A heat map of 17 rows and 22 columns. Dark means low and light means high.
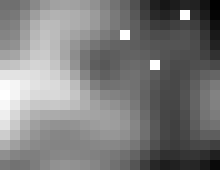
Ninth with the lowest average: top right. Ninth with the highest average: middle left. Slope: up to the left. Lone odd cells: 3, each higher than its neighbours. Grain: blotchy.
